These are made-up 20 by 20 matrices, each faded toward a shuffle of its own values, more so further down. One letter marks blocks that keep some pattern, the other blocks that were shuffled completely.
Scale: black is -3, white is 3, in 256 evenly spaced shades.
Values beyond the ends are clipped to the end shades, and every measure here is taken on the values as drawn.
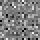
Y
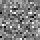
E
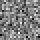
E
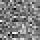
Y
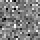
E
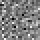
Y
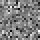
Y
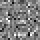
Y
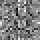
Y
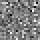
Y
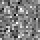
Y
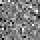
E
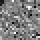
E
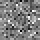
E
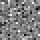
E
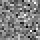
E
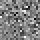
E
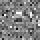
Y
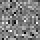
Y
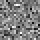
E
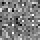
Y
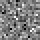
E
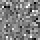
Y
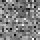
Y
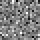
E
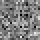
Y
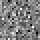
Y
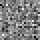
Y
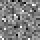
E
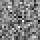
Y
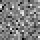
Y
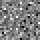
E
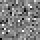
E
